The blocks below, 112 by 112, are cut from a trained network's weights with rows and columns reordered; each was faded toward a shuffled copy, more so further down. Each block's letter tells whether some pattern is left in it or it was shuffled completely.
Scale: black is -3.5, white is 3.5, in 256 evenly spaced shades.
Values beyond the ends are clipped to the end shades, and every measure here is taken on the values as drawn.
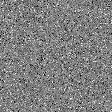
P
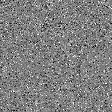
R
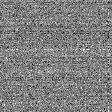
R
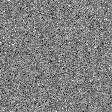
P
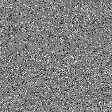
R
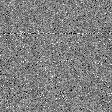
R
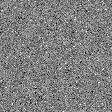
P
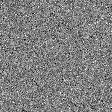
P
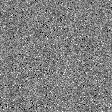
R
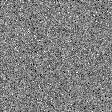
R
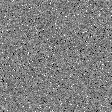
P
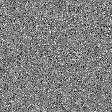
R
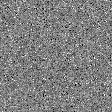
R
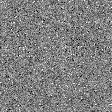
R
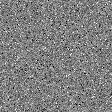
P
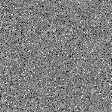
R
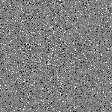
R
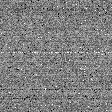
R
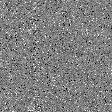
R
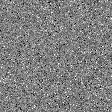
P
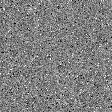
R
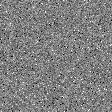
P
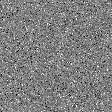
P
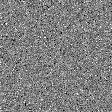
P
